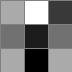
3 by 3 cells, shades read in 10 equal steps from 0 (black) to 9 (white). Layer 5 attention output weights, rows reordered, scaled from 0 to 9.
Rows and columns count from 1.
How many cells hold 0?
1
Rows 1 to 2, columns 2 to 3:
9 2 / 1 4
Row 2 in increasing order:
1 4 4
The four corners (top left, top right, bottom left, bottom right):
6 2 6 6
